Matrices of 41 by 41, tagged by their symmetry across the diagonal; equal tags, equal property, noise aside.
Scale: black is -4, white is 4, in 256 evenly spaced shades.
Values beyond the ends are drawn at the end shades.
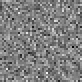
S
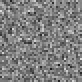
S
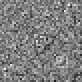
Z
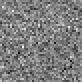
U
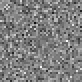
Z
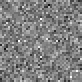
Z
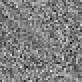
S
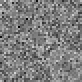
Z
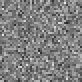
U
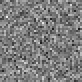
U
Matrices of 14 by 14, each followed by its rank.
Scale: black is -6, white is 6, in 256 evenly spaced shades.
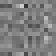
three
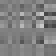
one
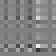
one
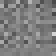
three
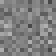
three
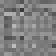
three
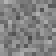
full rank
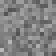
full rank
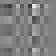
one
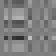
one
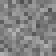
full rank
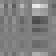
one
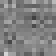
three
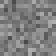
full rank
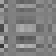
one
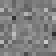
three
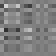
one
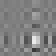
one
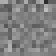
three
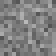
full rank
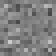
three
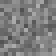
full rank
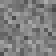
full rank
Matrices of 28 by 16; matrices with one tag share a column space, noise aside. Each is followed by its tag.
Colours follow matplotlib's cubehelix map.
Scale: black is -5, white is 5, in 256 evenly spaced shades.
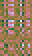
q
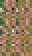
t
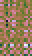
q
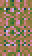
t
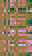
t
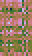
t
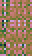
q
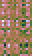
q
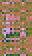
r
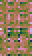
r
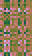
t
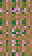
t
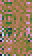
r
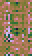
r
